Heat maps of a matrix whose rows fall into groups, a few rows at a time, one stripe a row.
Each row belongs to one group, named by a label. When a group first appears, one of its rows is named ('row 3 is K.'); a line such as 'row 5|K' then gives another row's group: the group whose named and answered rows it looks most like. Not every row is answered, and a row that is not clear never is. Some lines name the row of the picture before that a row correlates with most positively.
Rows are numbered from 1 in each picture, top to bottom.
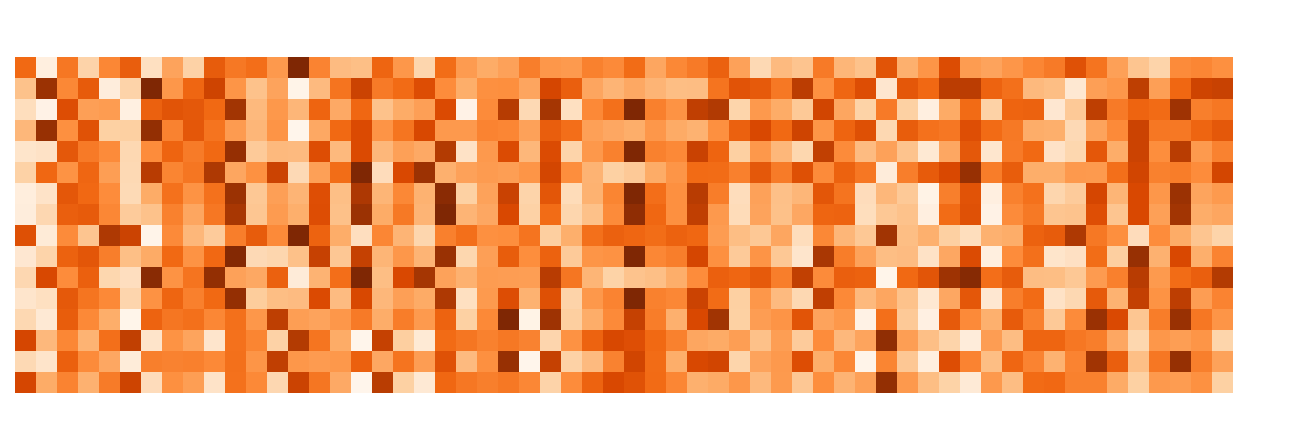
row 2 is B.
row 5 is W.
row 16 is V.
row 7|W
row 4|B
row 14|V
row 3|W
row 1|V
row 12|W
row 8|W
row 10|W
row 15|W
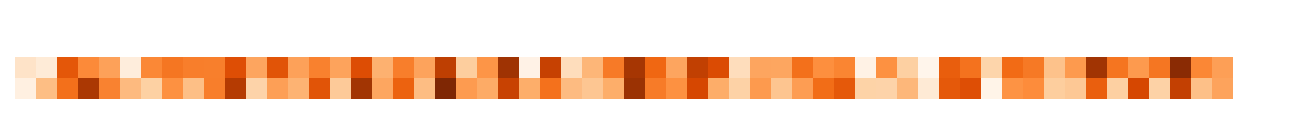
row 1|W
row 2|W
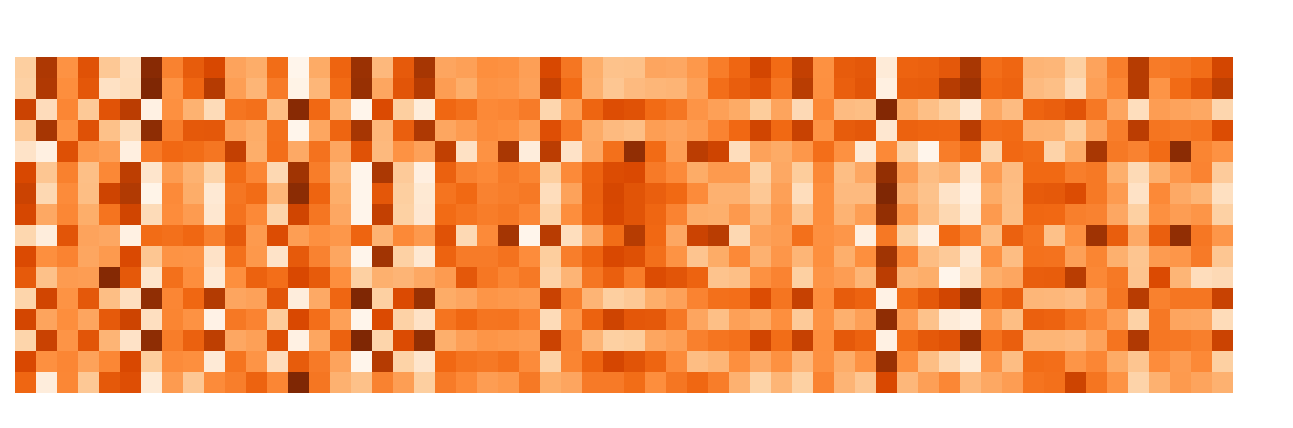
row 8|V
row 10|V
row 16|V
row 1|B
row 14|B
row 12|B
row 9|W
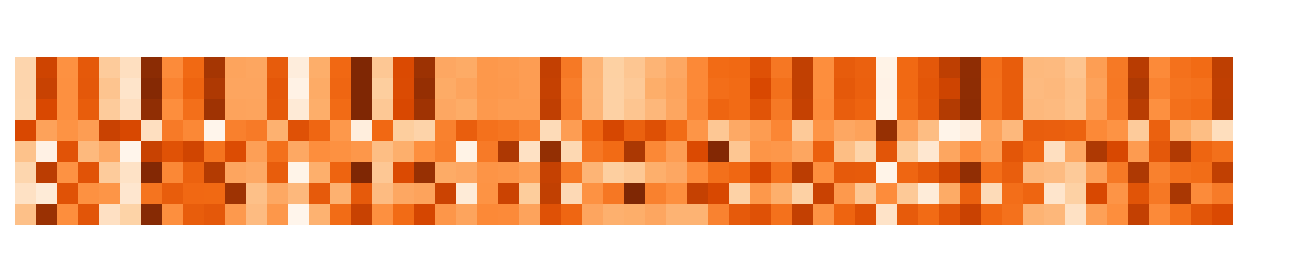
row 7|W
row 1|B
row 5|W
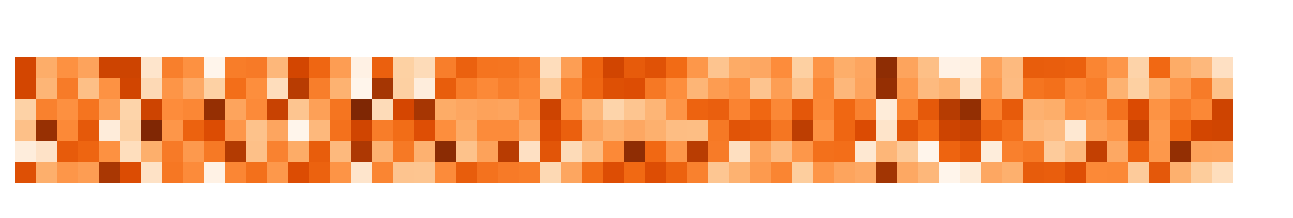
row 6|V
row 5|W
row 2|V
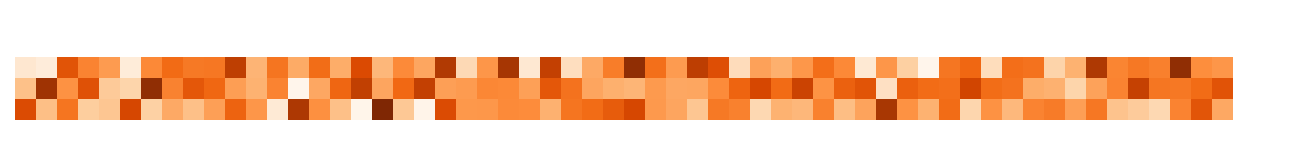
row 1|W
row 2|B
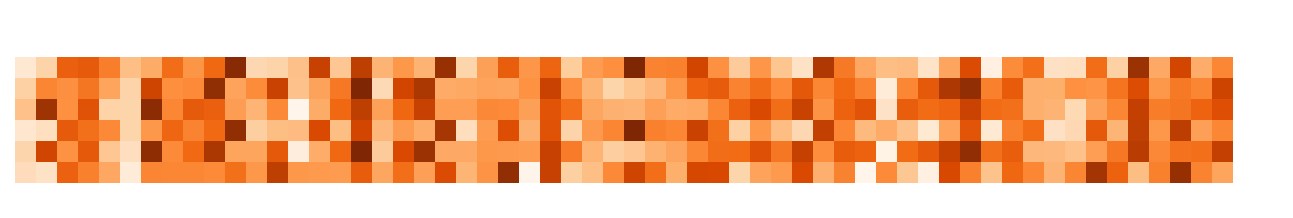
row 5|B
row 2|B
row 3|B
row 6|W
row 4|W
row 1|W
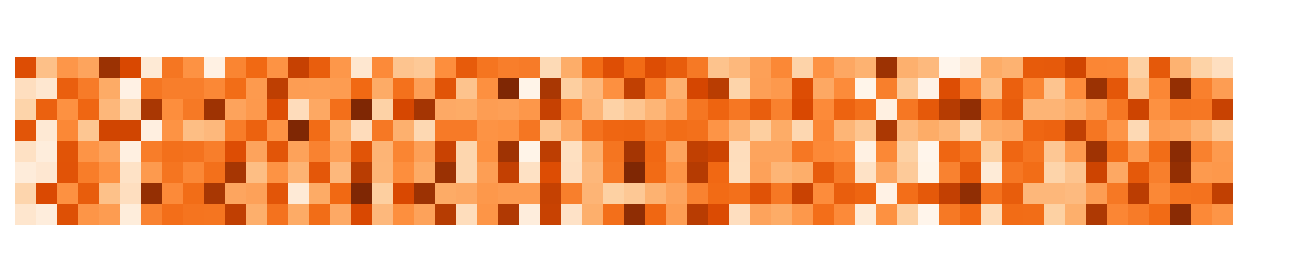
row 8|W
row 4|V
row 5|W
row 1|V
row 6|W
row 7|B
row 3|B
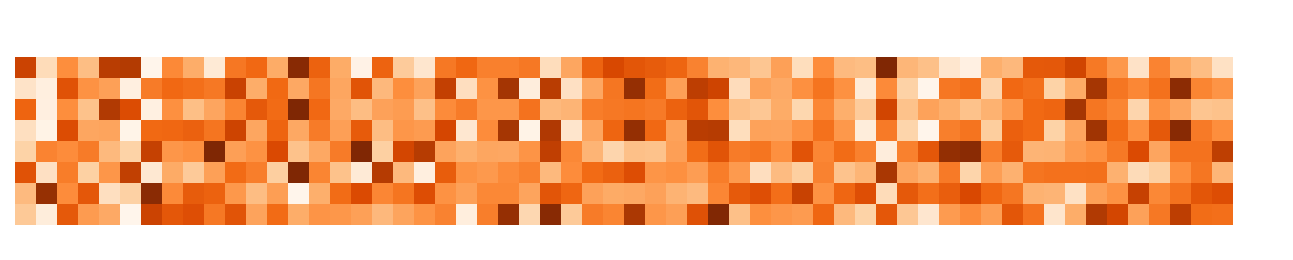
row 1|V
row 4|W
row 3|V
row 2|W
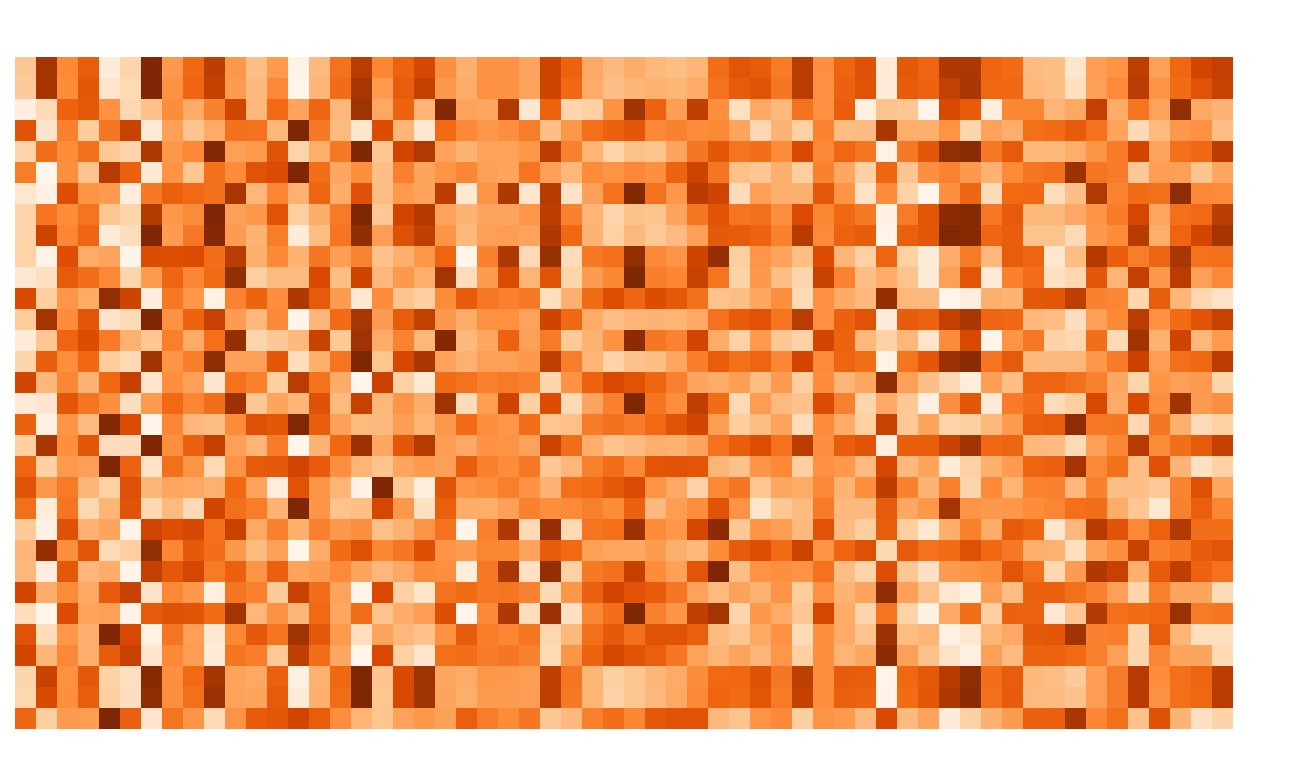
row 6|V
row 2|B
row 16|V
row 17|W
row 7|W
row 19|B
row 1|B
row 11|W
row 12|V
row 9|B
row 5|B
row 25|W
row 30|B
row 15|B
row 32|V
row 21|V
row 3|W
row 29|V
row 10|W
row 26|V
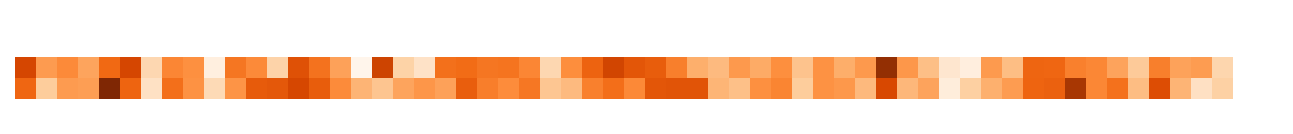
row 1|V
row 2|V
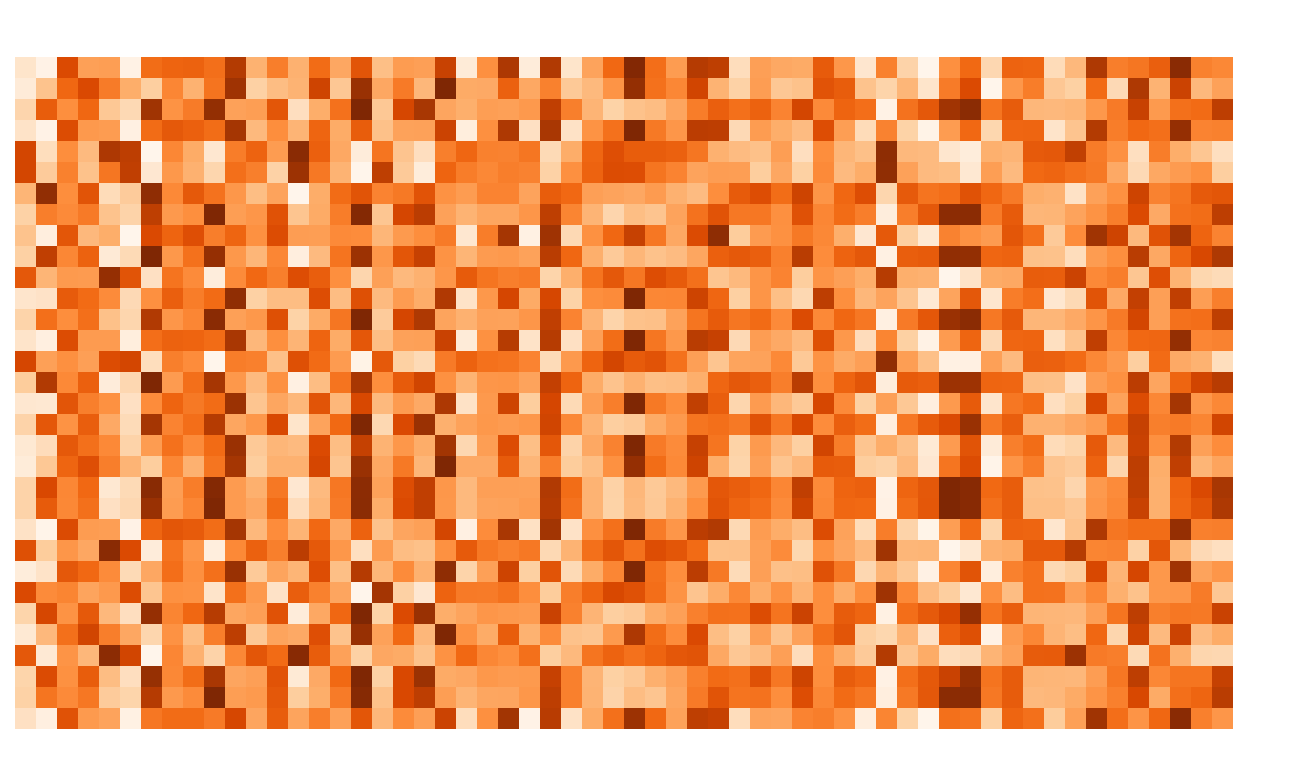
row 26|V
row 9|W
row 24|V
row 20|W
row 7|B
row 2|W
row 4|W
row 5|V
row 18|B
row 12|W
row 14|W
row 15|V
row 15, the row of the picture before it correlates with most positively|1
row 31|B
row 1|W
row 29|V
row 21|B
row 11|V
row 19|W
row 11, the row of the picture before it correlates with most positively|2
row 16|B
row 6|V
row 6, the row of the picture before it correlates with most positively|1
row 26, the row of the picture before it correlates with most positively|1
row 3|B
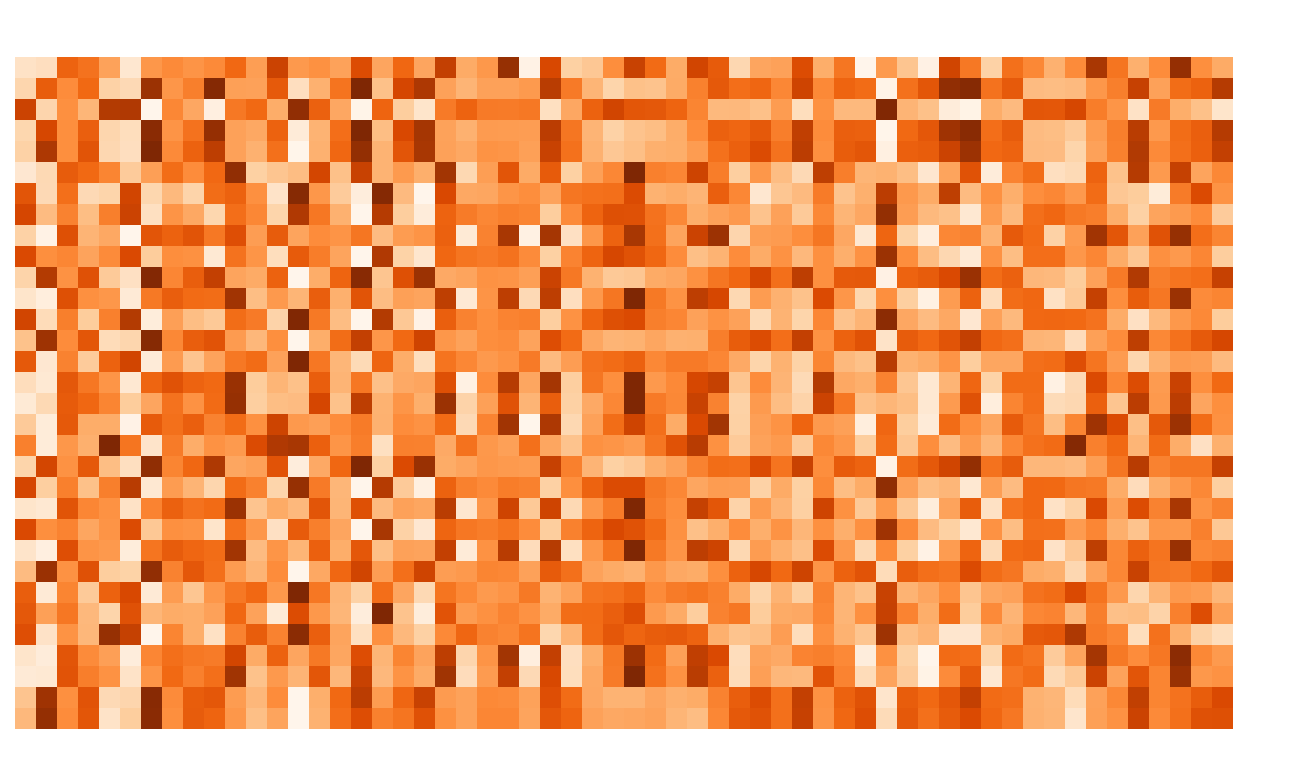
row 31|B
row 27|V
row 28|V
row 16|W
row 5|B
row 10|V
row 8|V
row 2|B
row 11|B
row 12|W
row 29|W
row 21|V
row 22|W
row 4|B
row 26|V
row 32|B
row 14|B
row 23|V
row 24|W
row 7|V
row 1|W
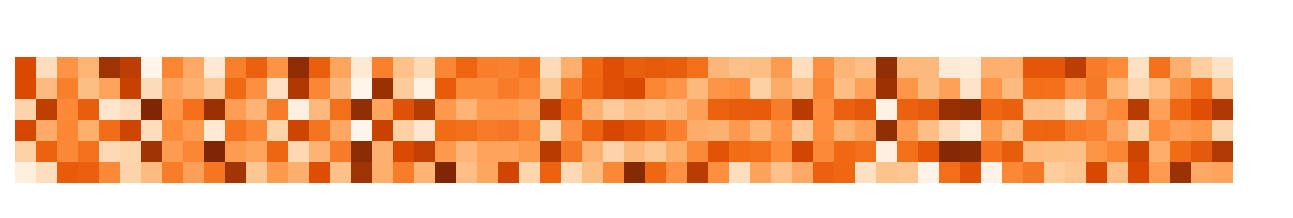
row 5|B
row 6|W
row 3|B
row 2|V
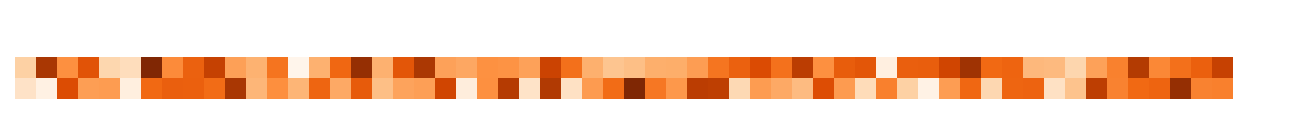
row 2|W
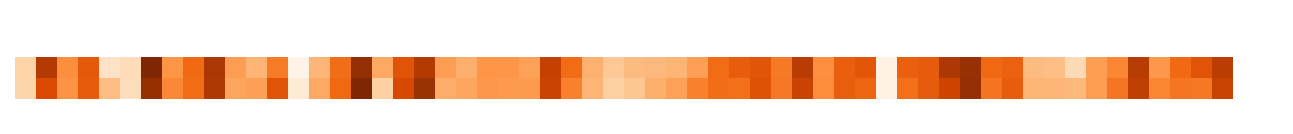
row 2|B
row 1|B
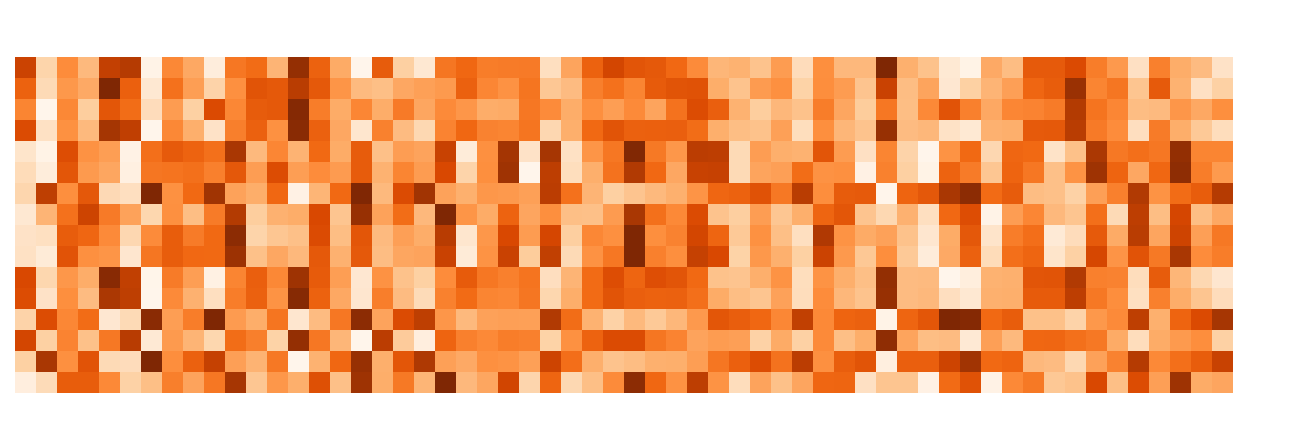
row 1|V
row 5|W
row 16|W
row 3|V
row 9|W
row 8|W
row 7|B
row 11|V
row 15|B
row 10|W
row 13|B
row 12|V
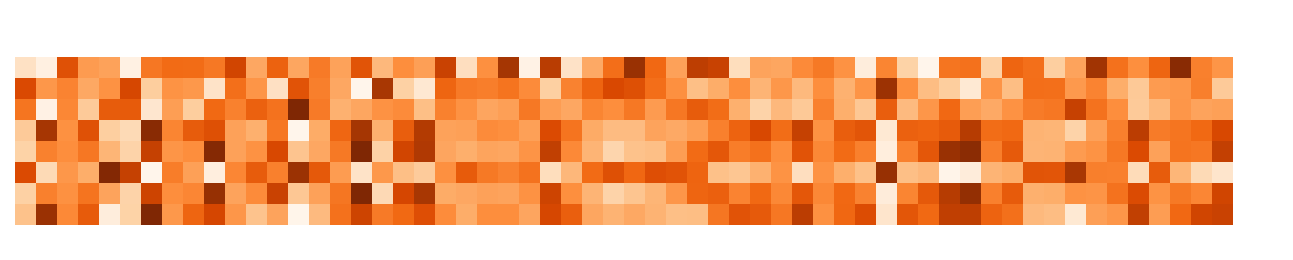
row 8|B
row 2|V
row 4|B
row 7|B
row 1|W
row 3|V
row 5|B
